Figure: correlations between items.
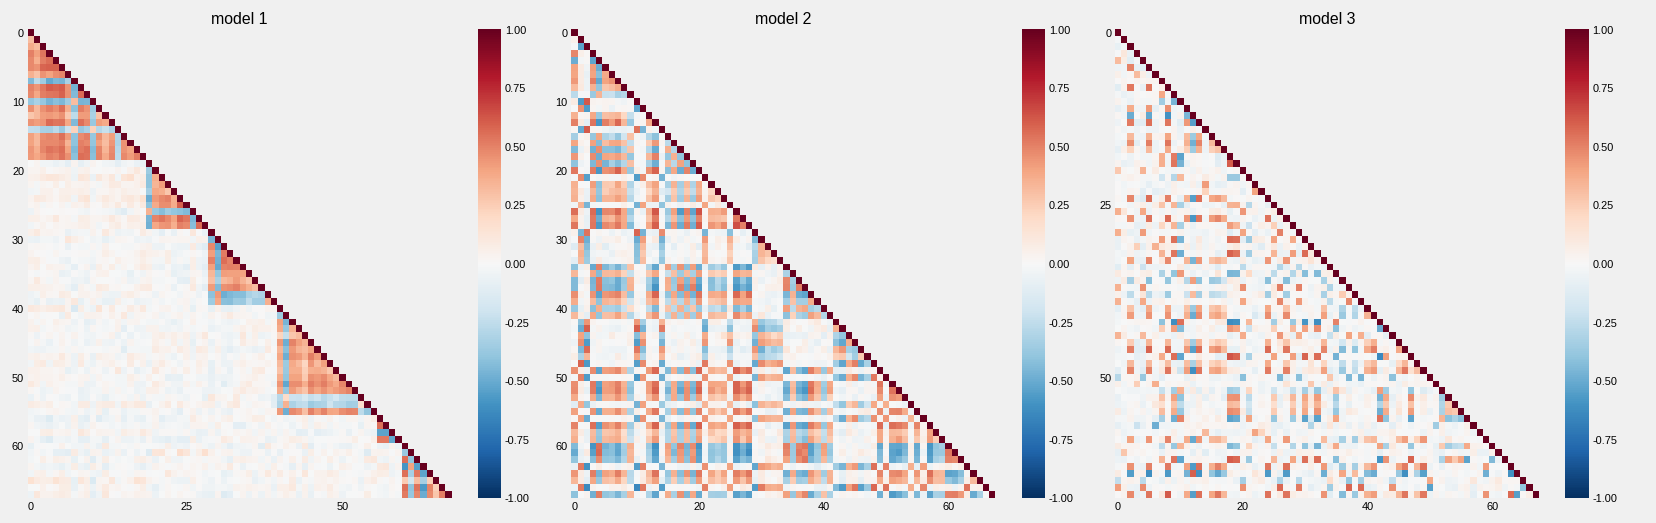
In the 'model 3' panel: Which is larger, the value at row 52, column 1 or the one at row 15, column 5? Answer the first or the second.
the second
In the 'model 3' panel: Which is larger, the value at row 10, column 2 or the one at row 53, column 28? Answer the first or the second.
the second
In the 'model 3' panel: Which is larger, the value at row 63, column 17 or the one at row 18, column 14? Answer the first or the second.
the first
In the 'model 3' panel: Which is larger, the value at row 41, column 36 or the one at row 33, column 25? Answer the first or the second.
the second
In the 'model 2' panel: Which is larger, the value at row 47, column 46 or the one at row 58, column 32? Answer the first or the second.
the first
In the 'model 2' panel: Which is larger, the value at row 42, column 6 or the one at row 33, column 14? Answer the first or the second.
the first
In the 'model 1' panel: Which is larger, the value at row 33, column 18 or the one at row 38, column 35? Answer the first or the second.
the first
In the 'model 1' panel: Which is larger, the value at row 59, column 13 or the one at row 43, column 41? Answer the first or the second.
the first
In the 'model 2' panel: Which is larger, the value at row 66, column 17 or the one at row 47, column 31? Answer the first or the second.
the first
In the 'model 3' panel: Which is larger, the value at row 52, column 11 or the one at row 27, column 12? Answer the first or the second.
the first
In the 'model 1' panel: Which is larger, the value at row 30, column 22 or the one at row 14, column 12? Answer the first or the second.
the first
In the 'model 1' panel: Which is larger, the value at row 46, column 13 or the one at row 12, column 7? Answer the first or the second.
the first
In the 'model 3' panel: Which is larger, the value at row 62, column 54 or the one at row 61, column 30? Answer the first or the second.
the first
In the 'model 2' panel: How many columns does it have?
68
